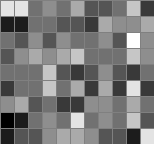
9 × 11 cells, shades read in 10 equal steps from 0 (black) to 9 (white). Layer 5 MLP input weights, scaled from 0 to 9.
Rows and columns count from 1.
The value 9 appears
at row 3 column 10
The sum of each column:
28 35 37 45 37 44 32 42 32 52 39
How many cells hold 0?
1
